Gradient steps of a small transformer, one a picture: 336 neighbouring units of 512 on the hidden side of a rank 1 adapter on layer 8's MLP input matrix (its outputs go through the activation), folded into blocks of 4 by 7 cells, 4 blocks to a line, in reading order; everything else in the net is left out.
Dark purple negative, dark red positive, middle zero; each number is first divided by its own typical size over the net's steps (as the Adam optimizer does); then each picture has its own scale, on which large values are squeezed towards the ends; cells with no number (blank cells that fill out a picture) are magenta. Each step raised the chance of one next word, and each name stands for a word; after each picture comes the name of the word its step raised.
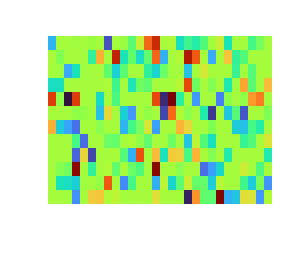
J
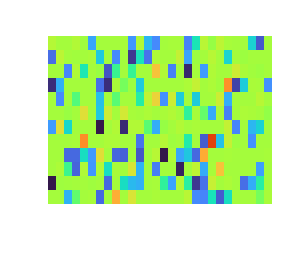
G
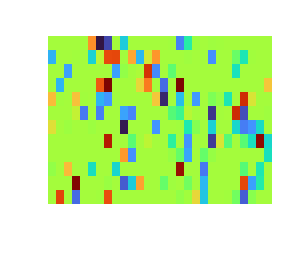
J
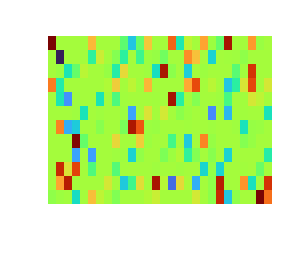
J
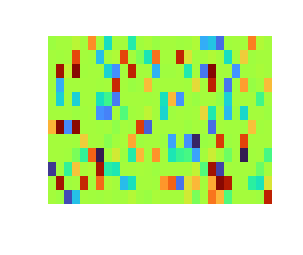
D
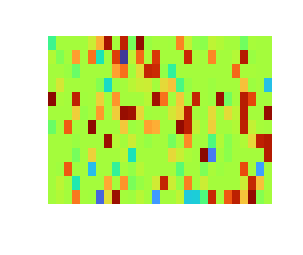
G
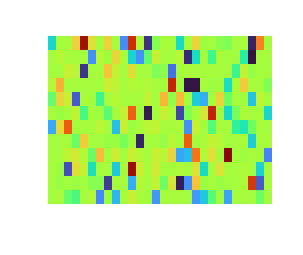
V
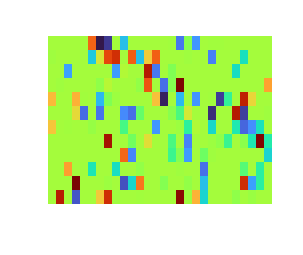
J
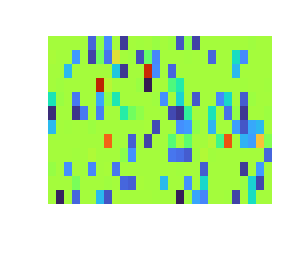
V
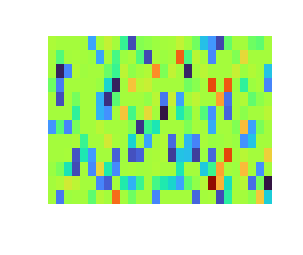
G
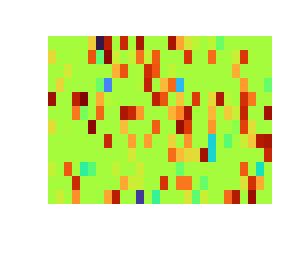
G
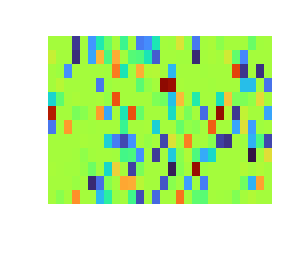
D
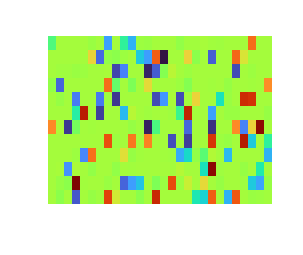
D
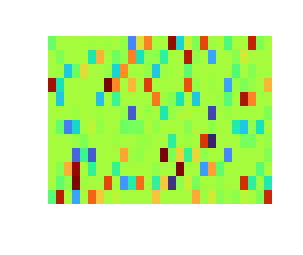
J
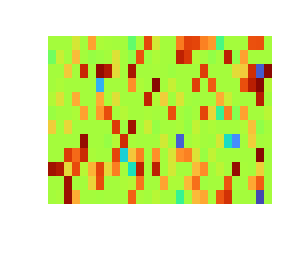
V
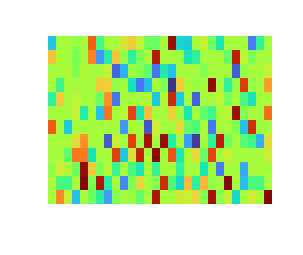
D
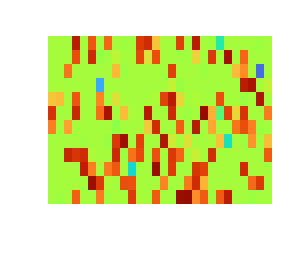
V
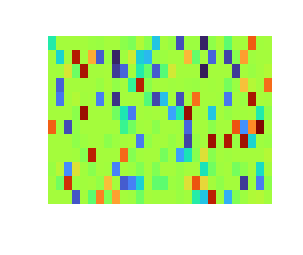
D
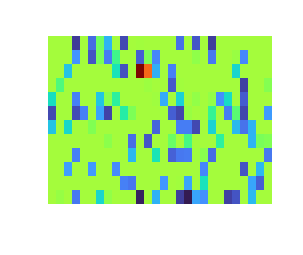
V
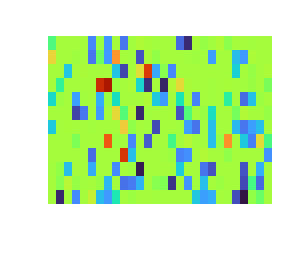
V
